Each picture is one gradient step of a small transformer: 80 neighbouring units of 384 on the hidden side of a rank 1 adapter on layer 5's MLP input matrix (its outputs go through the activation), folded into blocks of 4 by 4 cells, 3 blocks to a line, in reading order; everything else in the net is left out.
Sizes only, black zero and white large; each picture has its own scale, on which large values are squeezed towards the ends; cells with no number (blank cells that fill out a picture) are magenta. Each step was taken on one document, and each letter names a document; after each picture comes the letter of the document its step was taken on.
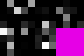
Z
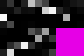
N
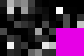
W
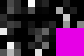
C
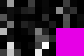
C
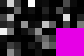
C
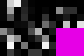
W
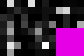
C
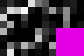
N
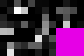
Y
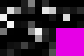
N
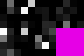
Z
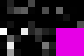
Z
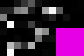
N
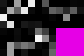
N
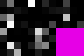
C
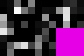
Y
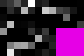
N
